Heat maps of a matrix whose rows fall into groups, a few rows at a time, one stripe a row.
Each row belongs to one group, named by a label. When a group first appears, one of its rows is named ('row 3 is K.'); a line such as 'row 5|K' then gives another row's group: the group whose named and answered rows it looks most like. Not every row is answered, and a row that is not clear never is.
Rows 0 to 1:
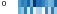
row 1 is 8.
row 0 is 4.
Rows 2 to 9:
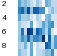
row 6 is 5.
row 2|8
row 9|8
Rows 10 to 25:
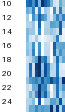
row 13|8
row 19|5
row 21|4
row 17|8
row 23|5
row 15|8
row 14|8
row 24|8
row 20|5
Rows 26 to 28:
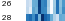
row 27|5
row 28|4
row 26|5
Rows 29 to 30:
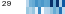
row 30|8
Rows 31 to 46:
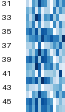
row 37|8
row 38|5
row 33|5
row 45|4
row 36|4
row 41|8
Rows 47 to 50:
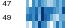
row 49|4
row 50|5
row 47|5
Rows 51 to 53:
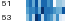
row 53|5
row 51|4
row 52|4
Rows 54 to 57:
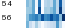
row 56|4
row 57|8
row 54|8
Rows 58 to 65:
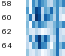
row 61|5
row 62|8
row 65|8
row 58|5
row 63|5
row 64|5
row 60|5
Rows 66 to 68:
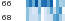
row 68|8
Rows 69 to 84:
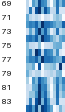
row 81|5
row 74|4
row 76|5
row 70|5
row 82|5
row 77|4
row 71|8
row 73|5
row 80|5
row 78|8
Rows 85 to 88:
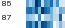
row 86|4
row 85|5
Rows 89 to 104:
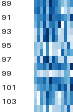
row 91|4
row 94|5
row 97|5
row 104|8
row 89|4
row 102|5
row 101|4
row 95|8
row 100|4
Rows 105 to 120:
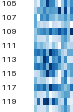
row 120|8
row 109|4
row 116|8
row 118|8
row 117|4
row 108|8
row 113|5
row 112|4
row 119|5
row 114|4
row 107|5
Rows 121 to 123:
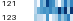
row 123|8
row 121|5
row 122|4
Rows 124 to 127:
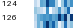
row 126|4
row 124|5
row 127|5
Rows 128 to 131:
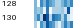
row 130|5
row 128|5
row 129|8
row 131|5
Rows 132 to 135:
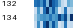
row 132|4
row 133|5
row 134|4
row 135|5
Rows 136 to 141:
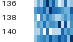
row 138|5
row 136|5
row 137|4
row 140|8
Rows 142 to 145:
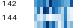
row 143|5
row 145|5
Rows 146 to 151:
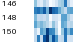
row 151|5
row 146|8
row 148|8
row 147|4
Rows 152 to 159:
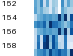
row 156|4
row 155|4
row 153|8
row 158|5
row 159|4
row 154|4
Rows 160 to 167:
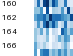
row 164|8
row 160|5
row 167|5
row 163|5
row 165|8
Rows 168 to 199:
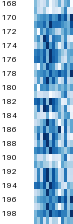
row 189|4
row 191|8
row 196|4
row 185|5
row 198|4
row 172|5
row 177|5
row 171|4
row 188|5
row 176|4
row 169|8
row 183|5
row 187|5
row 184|8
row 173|5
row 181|8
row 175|4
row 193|5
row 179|5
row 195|5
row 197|5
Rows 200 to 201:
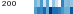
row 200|8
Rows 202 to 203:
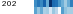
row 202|4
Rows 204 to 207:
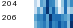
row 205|5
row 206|4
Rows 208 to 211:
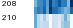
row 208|4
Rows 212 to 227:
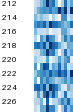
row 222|4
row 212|5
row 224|4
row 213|4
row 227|5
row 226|8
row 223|5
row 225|5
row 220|8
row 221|5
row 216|8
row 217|5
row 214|8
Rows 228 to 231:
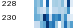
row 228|8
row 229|8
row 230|5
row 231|5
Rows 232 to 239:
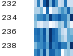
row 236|4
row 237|4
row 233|8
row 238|4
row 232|5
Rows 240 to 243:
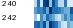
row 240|5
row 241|4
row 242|5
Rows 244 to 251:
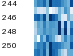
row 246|4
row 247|4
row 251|4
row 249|5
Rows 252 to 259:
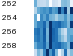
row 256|4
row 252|8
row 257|4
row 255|4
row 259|5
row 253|4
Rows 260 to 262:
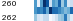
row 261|4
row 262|8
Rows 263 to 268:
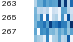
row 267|5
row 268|8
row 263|4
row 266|4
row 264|8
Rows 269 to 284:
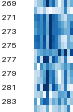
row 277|5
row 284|8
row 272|4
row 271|4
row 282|8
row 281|5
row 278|5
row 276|4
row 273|4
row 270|8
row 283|5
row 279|5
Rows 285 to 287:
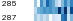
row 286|4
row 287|8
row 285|5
